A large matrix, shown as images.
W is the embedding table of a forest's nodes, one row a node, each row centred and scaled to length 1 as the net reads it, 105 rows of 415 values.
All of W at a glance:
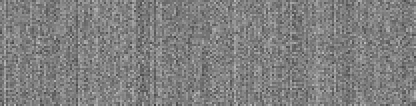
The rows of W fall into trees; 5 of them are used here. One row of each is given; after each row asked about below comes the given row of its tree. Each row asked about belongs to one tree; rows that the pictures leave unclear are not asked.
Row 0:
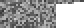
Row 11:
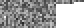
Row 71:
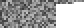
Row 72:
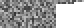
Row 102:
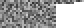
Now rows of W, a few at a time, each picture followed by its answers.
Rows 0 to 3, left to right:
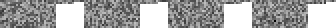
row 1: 11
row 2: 72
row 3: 72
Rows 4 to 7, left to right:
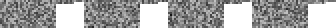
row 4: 102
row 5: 71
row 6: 102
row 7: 11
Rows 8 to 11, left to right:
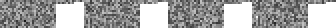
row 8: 72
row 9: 11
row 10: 71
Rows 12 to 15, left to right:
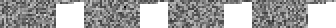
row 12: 11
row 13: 102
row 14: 71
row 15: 72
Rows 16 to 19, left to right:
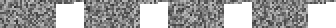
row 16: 102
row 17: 11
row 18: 0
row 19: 72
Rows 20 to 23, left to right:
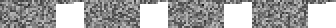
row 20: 71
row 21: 102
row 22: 0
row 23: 102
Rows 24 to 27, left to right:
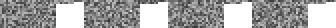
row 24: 11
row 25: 102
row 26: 0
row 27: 71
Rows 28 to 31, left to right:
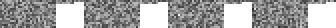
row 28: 0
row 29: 71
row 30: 71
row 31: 0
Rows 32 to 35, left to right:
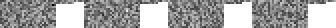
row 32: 71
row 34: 72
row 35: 102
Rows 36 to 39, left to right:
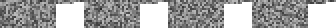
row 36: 0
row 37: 0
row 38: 11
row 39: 102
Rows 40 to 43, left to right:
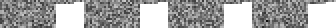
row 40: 72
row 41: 11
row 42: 72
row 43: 72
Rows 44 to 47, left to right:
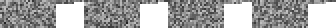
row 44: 102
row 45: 0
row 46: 11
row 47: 11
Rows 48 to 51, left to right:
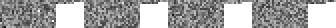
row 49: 72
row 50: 11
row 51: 102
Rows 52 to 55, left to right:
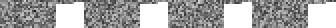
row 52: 71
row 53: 71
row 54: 102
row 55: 11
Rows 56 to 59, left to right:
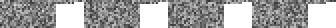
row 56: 72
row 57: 72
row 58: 0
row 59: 11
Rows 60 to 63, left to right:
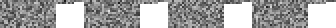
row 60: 72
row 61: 11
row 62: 102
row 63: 11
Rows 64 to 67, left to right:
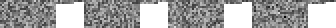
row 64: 71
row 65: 0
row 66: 71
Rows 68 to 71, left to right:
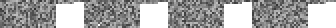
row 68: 0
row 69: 71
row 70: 102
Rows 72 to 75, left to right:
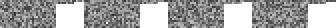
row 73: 0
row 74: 71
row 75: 71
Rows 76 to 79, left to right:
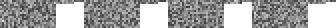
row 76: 11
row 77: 102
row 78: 0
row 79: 71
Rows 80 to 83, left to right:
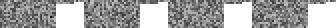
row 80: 0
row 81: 102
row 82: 72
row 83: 71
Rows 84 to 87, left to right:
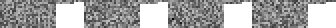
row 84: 0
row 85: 71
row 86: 72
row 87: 71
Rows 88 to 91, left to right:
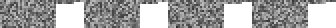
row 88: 102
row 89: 102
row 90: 71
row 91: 71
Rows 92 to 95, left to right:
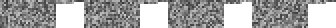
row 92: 11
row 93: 11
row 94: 71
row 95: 11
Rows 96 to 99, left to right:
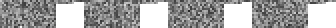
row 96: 11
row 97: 0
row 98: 11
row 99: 72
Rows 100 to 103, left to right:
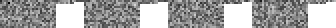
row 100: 11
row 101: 71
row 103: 72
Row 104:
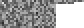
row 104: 72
